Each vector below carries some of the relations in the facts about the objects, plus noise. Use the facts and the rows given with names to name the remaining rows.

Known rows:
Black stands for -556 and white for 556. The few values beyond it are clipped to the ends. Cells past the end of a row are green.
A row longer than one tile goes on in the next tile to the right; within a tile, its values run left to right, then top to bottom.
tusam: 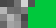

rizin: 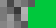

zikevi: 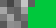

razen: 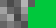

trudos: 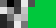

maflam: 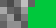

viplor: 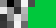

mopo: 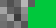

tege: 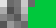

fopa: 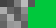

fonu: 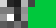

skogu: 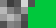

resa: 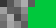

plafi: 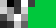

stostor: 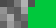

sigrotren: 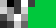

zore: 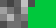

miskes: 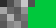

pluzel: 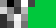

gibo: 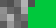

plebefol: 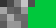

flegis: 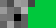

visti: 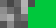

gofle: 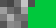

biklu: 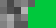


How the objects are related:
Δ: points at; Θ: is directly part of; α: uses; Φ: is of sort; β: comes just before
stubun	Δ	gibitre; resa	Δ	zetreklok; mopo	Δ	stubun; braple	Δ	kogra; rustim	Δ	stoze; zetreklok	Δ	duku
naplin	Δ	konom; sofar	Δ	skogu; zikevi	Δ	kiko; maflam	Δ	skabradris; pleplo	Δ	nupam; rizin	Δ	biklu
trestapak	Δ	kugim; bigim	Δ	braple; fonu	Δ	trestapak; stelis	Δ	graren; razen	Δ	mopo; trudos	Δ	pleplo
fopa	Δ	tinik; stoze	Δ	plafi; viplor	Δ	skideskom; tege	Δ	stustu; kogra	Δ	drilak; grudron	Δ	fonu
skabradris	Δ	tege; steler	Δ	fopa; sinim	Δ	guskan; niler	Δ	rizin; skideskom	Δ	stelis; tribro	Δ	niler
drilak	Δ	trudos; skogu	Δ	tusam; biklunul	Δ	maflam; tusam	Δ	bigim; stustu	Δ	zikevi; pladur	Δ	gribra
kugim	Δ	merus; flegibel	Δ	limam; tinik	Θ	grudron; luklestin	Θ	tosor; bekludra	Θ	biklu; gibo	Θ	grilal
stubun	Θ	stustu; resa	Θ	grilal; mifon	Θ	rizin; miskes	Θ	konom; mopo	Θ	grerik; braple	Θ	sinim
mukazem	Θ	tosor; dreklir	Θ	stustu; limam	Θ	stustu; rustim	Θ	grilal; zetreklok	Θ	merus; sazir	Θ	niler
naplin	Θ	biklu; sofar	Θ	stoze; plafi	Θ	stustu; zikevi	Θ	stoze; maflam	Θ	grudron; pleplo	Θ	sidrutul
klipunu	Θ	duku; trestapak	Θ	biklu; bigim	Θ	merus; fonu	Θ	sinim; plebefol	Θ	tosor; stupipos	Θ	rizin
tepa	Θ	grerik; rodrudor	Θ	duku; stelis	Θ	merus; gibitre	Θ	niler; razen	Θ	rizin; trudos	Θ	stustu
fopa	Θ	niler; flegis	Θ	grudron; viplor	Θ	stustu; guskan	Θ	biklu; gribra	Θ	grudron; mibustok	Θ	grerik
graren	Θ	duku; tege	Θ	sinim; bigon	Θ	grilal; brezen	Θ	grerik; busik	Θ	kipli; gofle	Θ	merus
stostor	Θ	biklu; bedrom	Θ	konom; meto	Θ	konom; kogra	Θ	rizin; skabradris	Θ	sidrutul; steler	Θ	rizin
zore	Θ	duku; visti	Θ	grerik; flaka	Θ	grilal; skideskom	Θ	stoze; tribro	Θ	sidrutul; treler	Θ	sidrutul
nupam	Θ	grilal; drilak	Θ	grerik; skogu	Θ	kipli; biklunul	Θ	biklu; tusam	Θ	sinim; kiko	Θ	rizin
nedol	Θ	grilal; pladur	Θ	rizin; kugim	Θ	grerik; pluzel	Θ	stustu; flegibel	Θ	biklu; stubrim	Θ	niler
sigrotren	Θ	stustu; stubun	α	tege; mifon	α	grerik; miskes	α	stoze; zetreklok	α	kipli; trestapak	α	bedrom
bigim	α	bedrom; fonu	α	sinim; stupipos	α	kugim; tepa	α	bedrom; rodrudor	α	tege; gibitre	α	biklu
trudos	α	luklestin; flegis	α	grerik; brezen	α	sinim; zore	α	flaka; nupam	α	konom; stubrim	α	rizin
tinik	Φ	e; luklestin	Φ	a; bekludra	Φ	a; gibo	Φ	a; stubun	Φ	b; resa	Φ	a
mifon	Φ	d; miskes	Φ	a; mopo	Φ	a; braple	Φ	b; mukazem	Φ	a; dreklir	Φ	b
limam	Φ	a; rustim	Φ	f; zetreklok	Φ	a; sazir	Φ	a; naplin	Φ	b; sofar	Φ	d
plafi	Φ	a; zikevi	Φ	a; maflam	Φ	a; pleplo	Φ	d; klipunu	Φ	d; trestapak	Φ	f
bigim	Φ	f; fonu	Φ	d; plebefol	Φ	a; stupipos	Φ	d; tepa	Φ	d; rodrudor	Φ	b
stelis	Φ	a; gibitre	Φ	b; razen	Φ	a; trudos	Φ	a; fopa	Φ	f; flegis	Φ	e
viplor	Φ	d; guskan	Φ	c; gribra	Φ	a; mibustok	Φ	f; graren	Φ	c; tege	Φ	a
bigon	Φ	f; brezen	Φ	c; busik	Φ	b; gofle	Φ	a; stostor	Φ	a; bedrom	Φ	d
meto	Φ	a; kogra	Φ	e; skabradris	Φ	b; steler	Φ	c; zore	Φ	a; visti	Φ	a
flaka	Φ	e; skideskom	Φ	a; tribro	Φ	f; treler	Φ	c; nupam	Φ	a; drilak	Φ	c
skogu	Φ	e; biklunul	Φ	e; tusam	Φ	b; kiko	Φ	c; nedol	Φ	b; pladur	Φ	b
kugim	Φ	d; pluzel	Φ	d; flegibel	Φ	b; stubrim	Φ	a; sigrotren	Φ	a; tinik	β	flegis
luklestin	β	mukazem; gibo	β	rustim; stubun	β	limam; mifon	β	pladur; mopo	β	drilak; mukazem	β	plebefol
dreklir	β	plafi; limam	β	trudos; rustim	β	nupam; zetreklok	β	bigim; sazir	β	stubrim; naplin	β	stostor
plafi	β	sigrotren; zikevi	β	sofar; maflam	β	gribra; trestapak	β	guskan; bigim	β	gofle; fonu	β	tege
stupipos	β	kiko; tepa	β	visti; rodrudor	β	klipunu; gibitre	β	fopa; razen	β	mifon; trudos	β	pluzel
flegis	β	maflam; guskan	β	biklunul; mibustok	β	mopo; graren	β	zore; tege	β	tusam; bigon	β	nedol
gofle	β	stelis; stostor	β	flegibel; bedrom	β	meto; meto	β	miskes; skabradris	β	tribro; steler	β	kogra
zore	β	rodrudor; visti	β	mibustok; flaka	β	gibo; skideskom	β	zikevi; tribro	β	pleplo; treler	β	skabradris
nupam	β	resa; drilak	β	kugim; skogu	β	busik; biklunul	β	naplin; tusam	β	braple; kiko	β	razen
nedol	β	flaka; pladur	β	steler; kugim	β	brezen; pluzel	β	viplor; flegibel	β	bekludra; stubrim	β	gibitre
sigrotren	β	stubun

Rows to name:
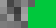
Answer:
niler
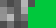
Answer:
stupipos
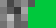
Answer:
merus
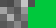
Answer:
gibitre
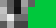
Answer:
trestapak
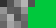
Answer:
bekludra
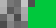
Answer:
rodrudor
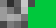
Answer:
luklestin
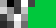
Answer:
limam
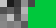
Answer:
sinim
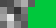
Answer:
kugim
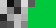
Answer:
stustu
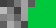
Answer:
stelis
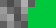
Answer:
biklunul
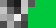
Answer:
bedrom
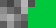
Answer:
flaka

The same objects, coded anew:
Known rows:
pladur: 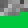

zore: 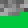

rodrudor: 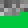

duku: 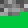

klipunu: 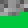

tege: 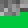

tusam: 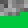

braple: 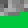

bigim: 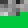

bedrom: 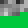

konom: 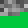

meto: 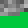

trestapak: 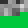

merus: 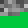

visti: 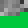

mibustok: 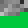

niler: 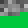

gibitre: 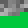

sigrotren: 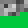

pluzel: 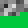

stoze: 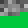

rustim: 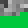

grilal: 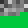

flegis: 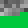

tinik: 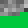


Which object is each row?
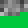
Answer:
rizin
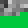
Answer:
resa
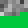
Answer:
drilak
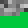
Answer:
flaka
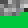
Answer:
bigon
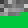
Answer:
biklu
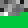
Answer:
brezen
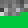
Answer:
grerik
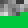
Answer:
tepa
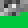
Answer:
stubun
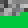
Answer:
nupam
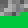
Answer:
pleplo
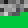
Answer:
fonu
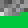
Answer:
mifon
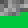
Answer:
maflam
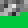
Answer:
trudos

